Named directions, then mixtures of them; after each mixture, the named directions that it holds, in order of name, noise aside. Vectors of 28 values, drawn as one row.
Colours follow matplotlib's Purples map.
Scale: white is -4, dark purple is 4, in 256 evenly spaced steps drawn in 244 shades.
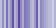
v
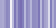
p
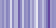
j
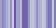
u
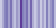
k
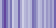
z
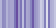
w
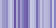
p, u, v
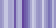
u, z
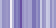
p, w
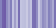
k, z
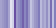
p, u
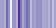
j, p, v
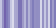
k, p, z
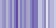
j, w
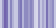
j, k, z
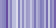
w, z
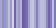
u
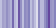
j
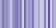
j, w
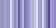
j, u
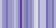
j, k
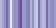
j, k, p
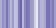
j, k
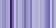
k, p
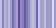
u, v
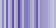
v
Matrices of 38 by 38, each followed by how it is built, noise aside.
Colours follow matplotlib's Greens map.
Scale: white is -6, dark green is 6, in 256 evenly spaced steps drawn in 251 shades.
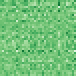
low rank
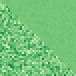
lower triangular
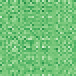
low rank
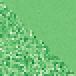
lower triangular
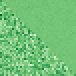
lower triangular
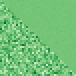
lower triangular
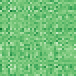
low rank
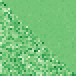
lower triangular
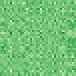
low rank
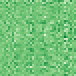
low rank
